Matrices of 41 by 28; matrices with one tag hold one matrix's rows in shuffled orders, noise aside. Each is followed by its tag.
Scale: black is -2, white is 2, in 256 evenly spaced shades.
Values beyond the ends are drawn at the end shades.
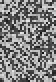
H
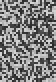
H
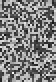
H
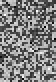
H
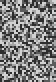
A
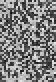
A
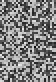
A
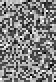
A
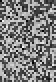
A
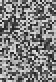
H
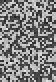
H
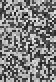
A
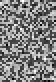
H
